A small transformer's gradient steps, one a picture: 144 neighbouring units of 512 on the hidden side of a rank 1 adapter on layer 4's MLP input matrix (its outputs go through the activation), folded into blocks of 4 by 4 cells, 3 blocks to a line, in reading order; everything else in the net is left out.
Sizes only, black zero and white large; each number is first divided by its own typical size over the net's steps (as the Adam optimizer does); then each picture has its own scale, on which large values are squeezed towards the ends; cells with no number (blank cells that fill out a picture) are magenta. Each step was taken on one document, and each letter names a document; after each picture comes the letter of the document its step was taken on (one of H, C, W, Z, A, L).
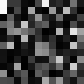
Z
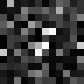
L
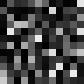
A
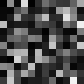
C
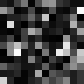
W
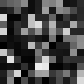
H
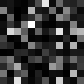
Z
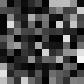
W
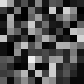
A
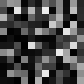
H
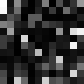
Z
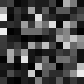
H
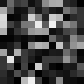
H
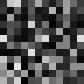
A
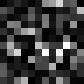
W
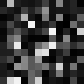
L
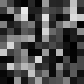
C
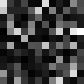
Z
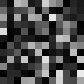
H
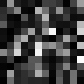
L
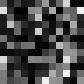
A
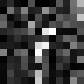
L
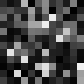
H
